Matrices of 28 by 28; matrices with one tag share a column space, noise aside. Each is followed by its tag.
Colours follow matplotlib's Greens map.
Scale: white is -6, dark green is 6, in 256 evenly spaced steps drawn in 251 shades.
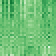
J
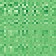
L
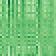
J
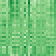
J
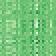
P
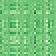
P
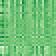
J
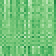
J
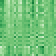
J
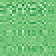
L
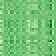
P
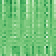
J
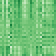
J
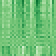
J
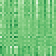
J
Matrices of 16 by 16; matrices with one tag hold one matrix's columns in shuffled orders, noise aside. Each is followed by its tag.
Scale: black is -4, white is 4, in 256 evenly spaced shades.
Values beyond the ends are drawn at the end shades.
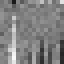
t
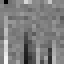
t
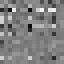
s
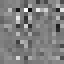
s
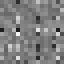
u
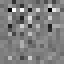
s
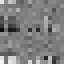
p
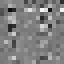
s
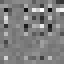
s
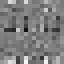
p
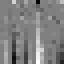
t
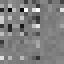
s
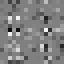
u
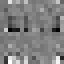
p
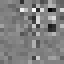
s
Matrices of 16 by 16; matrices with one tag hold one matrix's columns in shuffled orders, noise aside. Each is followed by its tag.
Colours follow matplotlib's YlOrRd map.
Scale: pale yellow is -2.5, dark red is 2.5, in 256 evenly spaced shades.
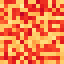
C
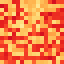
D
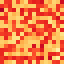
C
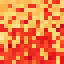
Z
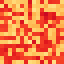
D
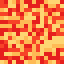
C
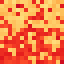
Z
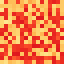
D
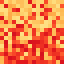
Z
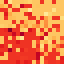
Z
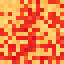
D
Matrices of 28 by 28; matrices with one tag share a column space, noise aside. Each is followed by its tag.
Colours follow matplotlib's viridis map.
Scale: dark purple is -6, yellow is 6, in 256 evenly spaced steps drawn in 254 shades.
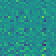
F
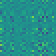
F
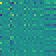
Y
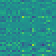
F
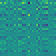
Y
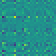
F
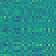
F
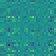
F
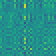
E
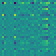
Y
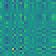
E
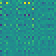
Y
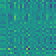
E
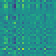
E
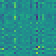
E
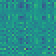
E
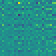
Y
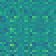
F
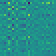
Y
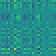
E
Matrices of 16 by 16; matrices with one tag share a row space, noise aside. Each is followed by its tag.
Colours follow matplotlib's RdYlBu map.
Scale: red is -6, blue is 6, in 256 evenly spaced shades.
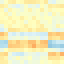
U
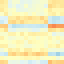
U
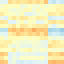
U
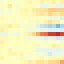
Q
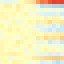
Q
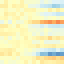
Q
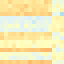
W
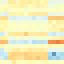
U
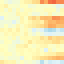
Q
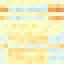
U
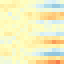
Q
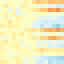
Q
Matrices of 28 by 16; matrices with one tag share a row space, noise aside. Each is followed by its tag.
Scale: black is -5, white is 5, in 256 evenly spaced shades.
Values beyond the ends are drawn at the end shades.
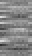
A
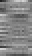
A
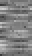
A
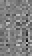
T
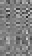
T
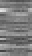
A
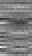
A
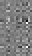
T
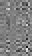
T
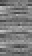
A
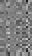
T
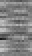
A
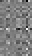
T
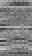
A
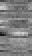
A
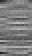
A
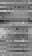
A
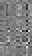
T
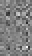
T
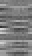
A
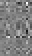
T
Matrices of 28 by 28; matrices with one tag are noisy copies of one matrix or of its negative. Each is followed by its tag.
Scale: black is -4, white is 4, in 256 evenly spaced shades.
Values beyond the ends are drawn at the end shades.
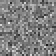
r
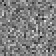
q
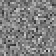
q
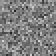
r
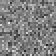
r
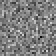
q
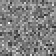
r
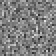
q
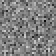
q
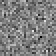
q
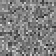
r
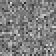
r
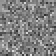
r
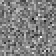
q
